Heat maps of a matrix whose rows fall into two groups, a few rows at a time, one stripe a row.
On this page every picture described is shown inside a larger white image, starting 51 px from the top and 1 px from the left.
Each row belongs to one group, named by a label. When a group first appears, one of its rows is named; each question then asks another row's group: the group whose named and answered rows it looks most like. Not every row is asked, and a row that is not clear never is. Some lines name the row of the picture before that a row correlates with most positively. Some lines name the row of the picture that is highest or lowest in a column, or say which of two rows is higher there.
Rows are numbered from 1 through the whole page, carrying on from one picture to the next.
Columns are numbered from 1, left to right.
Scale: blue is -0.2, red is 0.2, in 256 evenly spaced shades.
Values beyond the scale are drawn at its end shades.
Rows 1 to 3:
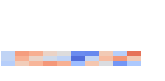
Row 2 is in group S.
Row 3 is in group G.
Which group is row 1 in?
S
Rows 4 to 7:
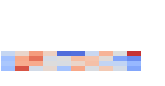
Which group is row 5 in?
G
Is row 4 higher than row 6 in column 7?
No
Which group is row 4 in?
S
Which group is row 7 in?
G
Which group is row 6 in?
G
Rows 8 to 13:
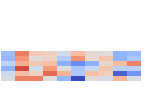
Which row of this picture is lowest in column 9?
12
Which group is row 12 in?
G
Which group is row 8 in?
G
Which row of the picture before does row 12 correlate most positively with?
5
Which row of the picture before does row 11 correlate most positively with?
7
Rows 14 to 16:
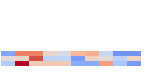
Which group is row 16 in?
G
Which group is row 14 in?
G
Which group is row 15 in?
S
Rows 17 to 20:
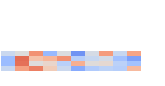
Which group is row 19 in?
G
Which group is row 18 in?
G
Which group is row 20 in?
S
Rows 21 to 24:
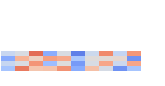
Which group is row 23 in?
S
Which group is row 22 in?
G
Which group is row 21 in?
S
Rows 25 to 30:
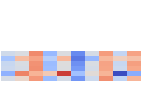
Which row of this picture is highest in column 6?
29
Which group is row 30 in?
S
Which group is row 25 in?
S
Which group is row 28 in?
S
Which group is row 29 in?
G
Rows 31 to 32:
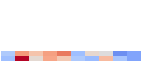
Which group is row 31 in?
G
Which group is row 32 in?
G
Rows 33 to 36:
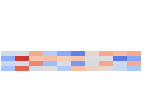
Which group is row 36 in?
G
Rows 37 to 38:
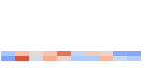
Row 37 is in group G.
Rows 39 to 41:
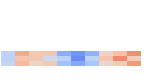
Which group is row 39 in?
S
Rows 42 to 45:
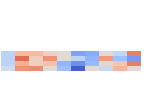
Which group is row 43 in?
G
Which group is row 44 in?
S
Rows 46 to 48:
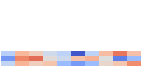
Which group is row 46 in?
S
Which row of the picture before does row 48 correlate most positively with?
44
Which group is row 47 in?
G
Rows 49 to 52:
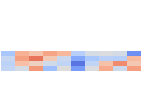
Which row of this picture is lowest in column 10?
49
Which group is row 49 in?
G
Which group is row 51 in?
S
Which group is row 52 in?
S
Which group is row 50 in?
S
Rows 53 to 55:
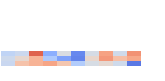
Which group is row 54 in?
S
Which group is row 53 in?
S
